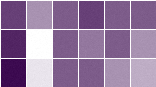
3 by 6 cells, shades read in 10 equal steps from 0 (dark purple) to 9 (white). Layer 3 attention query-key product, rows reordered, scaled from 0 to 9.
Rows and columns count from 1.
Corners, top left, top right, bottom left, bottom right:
2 3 0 6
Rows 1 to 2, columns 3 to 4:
3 2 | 3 4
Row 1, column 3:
3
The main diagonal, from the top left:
2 9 3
